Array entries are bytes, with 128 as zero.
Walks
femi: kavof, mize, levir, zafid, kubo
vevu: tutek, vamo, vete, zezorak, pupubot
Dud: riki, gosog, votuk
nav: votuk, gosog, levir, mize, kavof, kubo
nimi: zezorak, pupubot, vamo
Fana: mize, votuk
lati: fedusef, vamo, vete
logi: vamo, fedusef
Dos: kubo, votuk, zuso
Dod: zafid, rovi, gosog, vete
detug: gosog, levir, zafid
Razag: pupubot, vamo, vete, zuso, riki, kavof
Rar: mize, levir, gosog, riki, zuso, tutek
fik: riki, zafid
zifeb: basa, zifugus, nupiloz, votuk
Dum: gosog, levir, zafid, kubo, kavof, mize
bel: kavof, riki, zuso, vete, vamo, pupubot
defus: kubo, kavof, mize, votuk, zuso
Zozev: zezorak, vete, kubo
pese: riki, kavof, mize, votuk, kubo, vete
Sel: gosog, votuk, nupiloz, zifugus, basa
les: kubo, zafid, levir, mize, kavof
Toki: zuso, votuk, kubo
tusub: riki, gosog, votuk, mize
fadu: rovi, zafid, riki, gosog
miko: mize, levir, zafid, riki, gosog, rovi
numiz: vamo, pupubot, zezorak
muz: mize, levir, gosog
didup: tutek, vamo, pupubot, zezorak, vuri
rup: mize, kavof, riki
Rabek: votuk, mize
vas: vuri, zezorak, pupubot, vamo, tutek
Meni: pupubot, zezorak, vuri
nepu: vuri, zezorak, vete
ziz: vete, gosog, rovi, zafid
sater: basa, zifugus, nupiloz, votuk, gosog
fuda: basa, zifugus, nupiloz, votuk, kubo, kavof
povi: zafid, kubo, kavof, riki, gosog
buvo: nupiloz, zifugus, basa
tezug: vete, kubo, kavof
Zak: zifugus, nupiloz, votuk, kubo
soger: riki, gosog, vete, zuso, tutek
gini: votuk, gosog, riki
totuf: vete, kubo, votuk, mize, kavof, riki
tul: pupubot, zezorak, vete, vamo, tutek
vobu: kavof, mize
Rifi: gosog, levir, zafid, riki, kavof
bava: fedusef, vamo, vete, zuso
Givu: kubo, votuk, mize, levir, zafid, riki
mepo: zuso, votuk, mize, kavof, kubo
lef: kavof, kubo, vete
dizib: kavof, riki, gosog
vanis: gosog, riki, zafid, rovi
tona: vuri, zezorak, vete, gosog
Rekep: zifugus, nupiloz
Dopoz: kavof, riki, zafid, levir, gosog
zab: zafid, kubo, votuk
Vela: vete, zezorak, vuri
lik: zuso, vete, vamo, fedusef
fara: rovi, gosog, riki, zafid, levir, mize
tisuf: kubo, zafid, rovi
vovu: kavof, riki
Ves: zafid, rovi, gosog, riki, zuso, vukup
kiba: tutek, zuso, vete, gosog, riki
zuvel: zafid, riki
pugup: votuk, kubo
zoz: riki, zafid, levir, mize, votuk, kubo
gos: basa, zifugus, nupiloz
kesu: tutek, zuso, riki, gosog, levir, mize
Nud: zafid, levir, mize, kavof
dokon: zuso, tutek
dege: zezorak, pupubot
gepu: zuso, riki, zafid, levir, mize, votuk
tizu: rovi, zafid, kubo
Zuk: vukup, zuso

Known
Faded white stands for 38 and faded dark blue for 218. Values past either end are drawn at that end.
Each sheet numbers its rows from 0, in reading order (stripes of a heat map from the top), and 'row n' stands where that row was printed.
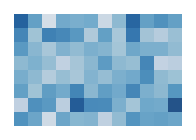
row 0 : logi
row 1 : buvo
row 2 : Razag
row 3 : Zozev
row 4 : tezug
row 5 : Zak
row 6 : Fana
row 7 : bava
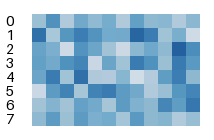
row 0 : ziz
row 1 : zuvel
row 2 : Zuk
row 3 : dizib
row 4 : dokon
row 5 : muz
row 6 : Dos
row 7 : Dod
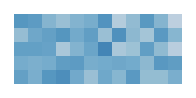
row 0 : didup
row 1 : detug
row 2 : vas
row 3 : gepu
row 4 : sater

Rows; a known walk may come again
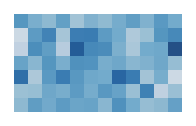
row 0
bel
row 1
muz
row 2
Fana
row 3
Nud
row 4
zuvel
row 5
tisuf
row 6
fadu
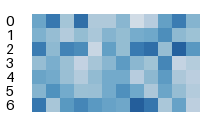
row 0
dokon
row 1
tezug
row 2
vovu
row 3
Zozev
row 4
tul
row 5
tona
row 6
fik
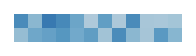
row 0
gos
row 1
detug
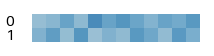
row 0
Givu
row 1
soger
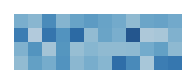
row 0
femi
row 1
Rekep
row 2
kiba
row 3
Dud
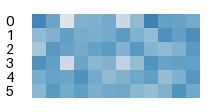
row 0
lati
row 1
defus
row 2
fara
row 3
bava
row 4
Sel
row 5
kesu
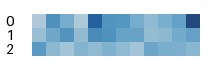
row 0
Rabek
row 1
miko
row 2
Razag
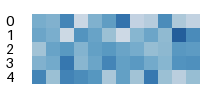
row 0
Meni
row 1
Zuk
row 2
Rar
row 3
rup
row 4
buvo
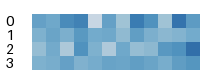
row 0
dizib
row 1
Ves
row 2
Toki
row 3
pese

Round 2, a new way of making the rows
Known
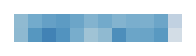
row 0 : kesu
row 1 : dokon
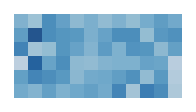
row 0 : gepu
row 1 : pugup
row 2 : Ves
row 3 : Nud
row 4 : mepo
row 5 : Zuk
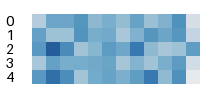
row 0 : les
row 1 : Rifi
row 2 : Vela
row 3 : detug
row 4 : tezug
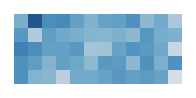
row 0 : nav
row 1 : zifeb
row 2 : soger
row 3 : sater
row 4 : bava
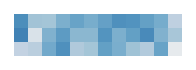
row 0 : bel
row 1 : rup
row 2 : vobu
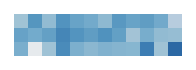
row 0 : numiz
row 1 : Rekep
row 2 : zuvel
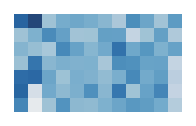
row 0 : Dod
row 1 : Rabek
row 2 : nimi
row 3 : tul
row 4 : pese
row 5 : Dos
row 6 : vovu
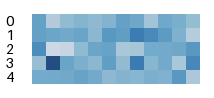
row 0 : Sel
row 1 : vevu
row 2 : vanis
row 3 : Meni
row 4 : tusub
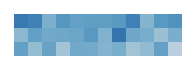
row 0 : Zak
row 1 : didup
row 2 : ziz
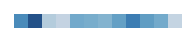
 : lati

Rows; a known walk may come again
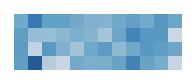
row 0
zoz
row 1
Razag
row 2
Fana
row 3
lati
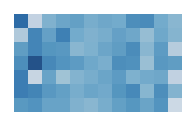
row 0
kiba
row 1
femi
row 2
mepo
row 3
pugup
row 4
totuf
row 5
Toki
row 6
fuda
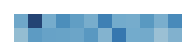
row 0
muz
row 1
didup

